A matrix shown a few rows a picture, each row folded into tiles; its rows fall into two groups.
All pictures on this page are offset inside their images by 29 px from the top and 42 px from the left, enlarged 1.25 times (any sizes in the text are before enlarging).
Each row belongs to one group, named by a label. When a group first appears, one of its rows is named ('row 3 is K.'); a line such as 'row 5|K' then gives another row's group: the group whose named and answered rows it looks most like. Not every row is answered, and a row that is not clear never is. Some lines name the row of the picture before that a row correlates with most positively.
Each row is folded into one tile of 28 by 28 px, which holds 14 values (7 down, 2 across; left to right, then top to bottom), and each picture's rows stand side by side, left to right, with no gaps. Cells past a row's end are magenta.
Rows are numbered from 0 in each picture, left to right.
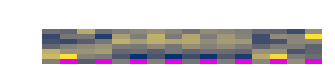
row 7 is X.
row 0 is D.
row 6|D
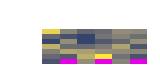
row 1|D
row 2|X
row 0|X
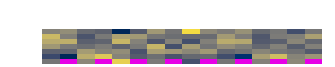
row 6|D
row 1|D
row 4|X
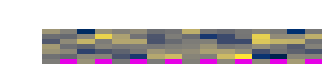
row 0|X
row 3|D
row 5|D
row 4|X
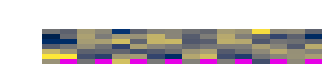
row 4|D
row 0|D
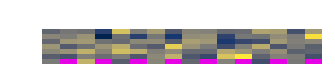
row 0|X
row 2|X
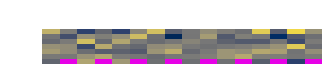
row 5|D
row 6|X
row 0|X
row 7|X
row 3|X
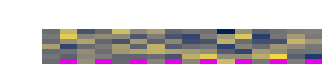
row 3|X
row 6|D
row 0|X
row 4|D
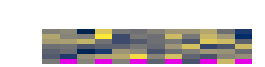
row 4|X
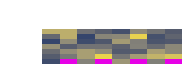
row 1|D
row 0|X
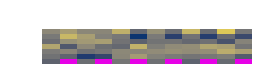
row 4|X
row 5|X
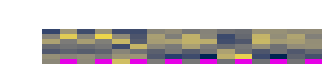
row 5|D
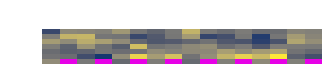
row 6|D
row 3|D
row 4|X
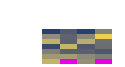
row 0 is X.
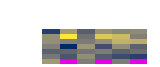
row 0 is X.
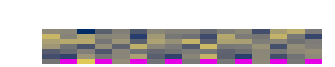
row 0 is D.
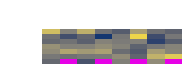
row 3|D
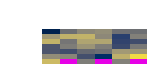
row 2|D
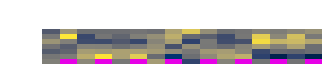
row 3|X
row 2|D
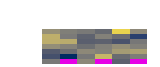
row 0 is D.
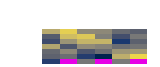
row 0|X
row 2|D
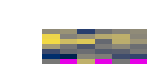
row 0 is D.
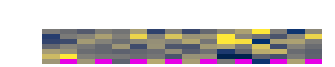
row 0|D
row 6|X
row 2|X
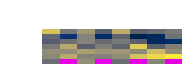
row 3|D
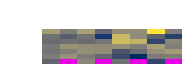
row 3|X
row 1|X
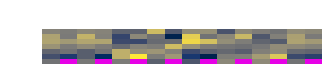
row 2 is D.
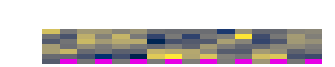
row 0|X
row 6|D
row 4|D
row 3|D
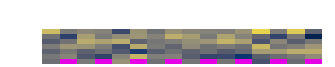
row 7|X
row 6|X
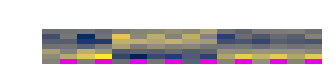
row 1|D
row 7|D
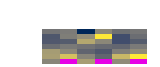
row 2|D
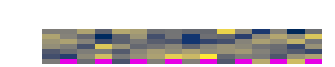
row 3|D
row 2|X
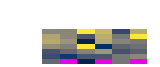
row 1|X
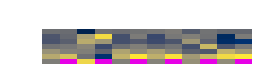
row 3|D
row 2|D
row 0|D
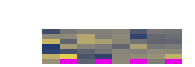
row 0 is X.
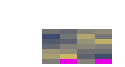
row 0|D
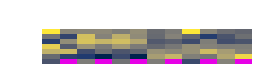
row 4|X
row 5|D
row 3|D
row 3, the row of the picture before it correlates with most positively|0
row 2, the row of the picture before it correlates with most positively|1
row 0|X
